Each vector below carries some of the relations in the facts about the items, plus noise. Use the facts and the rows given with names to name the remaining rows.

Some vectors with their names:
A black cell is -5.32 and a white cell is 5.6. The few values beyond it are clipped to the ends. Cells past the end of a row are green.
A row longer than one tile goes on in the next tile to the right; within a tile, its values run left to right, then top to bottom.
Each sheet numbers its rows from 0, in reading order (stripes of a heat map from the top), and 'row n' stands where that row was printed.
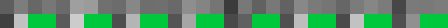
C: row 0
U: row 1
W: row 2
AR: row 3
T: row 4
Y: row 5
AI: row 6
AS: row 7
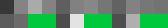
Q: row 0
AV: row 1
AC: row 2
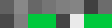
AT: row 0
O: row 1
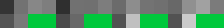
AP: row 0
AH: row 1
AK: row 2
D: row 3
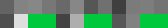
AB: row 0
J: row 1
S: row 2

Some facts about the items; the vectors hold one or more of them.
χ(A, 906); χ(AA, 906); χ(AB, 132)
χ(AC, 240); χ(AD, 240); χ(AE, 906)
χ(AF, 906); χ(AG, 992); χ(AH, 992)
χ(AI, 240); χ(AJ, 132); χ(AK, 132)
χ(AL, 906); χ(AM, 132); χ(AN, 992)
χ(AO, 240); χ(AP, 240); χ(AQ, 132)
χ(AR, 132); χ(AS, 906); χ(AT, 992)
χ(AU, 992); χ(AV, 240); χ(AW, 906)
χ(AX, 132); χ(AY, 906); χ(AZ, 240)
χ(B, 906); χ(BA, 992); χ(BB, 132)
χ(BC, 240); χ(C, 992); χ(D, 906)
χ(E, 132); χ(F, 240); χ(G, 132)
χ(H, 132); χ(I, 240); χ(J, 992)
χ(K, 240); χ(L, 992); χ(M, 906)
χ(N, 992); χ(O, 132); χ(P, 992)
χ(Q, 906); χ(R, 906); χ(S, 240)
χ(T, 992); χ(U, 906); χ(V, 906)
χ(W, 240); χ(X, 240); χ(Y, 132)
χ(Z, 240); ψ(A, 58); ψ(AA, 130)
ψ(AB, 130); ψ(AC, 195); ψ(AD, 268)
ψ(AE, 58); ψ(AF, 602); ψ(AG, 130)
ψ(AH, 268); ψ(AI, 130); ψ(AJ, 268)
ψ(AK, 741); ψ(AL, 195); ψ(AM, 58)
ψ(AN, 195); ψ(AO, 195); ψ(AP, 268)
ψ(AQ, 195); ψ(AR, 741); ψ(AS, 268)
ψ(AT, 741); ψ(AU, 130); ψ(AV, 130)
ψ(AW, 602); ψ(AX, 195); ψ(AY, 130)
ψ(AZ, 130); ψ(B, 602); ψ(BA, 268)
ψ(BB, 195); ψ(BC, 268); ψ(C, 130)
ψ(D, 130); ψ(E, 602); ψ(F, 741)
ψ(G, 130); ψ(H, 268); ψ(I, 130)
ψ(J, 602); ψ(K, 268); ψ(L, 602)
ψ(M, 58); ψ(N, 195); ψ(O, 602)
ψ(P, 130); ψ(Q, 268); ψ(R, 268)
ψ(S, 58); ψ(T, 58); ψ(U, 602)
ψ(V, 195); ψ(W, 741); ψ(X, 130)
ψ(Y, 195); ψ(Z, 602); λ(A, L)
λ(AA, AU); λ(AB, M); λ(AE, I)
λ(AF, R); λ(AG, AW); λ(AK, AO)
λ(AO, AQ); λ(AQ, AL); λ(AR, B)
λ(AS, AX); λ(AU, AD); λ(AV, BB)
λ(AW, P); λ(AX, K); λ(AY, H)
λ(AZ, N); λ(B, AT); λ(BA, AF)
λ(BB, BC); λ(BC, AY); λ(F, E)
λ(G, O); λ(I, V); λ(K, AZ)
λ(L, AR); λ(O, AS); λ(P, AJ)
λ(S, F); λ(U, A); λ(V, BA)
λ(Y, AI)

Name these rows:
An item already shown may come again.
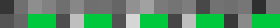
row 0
AD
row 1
Z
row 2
AA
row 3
AX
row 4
N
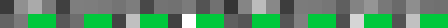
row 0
AE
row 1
AM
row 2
AX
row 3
G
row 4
R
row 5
S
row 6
I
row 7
AK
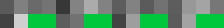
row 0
AG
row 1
Q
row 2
AN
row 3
V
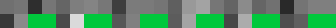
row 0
N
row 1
X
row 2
S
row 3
V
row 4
L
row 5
BA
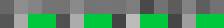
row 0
AR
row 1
E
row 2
AX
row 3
AN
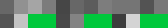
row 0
AY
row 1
K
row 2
AZ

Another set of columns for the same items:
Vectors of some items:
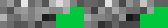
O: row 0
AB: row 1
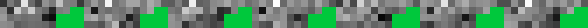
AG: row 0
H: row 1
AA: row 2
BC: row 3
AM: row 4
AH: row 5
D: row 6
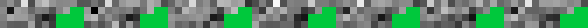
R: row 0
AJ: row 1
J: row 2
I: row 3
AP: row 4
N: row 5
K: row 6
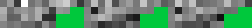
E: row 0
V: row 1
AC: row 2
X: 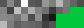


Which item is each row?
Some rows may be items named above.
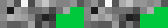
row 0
R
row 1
R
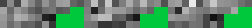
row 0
M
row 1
V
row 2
AS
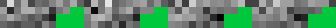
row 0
N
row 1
AL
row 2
A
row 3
T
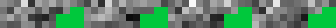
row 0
AD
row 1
AE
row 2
G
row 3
AZ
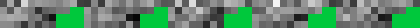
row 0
A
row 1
M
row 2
AT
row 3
Z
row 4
AM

